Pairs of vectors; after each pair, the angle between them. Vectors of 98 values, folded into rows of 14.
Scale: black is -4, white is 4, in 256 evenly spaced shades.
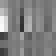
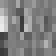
nearly parallel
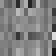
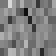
orthogonal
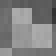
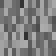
orthogonal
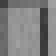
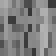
partly opposed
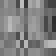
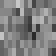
orthogonal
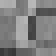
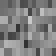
partly opposed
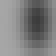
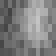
nearly opposite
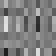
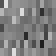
orthogonal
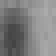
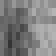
nearly parallel
